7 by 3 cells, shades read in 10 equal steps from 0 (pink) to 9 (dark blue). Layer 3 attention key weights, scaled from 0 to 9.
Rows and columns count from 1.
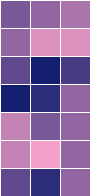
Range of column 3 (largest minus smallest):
6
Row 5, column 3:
4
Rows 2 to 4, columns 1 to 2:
4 1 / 6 9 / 9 8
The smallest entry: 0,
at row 6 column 2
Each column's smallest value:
2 0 1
